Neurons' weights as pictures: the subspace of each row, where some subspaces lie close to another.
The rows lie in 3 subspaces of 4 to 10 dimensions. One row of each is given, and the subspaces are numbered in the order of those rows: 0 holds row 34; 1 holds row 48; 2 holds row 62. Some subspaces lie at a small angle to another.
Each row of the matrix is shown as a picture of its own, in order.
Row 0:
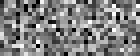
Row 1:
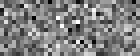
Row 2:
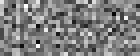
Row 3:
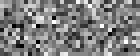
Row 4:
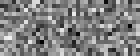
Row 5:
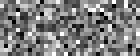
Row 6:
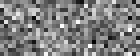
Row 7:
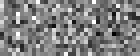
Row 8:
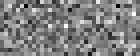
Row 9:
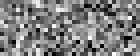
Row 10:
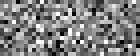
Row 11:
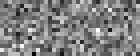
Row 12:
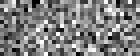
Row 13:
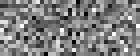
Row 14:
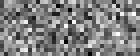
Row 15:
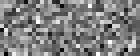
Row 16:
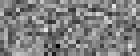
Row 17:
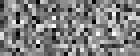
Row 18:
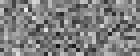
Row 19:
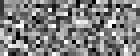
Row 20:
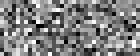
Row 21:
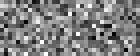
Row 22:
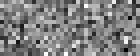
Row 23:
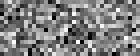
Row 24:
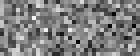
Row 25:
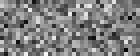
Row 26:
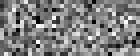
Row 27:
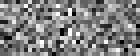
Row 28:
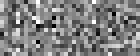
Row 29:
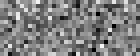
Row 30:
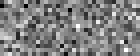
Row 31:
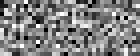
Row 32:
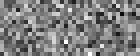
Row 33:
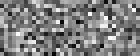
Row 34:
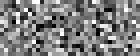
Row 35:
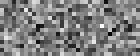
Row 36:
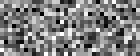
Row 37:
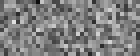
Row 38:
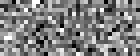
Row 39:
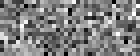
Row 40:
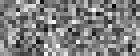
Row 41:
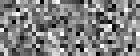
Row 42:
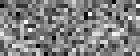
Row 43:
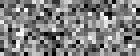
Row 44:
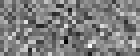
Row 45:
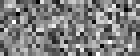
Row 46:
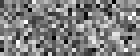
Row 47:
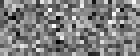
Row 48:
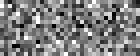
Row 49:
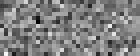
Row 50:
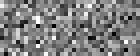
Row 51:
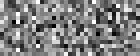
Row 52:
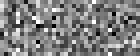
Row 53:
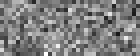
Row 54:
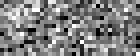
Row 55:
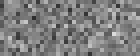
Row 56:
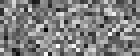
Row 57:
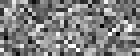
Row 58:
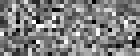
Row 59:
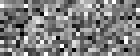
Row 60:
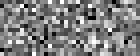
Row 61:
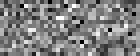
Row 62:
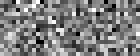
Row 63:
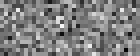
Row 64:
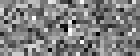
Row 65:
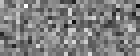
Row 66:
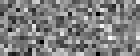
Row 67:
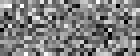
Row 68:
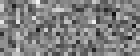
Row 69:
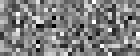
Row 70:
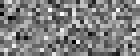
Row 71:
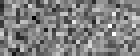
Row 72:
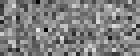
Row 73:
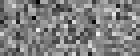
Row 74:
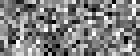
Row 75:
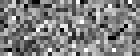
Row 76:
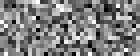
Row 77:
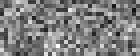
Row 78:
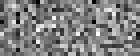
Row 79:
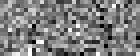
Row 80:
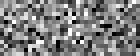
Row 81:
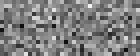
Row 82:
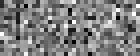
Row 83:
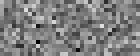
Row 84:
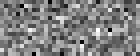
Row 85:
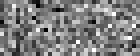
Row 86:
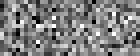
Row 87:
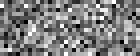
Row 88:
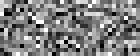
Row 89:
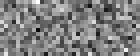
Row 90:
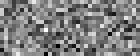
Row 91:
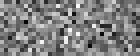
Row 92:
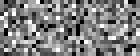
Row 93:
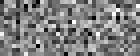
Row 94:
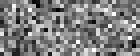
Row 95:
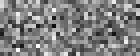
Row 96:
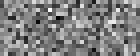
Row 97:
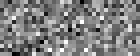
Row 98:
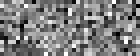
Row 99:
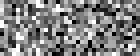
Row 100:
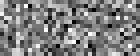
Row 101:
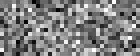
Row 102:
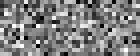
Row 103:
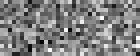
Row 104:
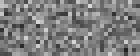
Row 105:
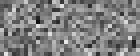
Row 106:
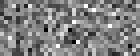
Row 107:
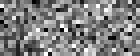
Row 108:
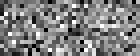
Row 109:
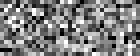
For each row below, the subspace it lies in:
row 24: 0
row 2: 2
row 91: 0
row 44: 0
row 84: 1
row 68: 0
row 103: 1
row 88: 2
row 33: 1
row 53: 2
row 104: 2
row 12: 2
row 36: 1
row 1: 1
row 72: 1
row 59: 1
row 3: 2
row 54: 1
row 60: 1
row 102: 2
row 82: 2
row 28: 0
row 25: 0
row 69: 0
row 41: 0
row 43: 1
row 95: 1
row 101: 0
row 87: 1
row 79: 1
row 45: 0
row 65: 2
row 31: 2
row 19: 1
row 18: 2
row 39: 2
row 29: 1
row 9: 0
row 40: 2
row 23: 1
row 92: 1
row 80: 1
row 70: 1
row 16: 2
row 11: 1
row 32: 0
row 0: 2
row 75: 1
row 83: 2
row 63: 1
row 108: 1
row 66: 1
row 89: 0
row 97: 1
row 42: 1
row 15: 0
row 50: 0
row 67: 1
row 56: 2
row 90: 2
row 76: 0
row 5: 1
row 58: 0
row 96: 1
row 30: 1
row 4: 2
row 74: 2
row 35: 2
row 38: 2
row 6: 1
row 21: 0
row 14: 0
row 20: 0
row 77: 2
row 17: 0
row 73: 0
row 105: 0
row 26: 0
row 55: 0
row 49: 0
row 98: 2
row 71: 0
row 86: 0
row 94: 0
